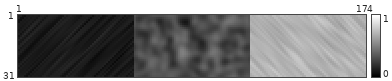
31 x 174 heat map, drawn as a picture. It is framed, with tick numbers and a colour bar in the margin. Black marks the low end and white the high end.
It is made of 1 by 3 panels. Panel 1,1: very low, slanting up to the right, faint in contrast. Panel 1,2: low, blotchy. Panel 1,3: high, slanting down to the right, faint in contrast.
